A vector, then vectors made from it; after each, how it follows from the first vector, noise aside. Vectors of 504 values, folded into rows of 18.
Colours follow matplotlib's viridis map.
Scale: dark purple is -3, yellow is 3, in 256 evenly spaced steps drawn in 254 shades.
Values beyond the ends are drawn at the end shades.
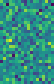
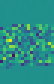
partly zeroed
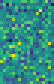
sign-scrambled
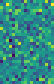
sign-scrambled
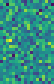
copied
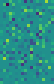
partly zeroed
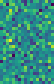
copied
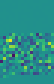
partly zeroed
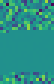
partly zeroed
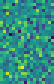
wrapped around
